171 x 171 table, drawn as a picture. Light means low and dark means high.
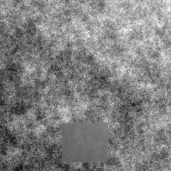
The ninth with the highest average is the bottom left. The field climbs toward the bottom left. The bottom middle is the calmest part. An odd patch, calmer than its surroundings, sits in the bottom middle.
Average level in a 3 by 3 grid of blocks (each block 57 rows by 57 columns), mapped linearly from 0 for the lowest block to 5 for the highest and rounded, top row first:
310
432
543
